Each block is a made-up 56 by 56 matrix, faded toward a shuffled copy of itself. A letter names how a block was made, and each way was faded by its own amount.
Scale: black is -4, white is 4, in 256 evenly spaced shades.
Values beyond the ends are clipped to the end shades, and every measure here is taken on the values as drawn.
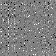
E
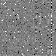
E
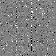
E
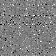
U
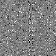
E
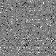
U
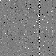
E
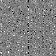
E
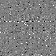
U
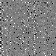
E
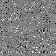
U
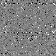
U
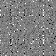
E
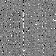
E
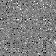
U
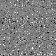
U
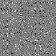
E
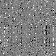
E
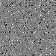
U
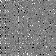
E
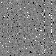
E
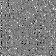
E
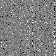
E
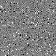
U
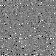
U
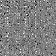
E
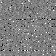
U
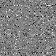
U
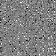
E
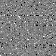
U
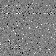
U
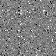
U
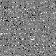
U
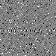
U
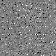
U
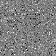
U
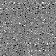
U
